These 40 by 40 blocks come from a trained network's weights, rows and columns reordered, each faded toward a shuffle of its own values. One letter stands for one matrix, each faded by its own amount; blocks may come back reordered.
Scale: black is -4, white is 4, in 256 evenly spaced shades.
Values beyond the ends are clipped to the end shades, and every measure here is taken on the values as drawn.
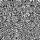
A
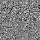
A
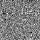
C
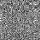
C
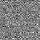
C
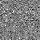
A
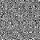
C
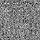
A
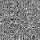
A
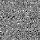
C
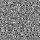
A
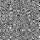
C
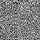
A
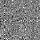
C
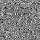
A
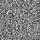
A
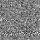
A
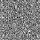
A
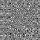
C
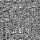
C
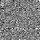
C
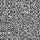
A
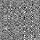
C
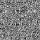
A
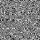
A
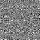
C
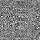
A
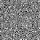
A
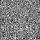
A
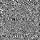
A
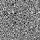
A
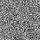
A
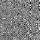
C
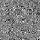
A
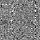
C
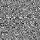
A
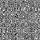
C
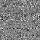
A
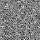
A
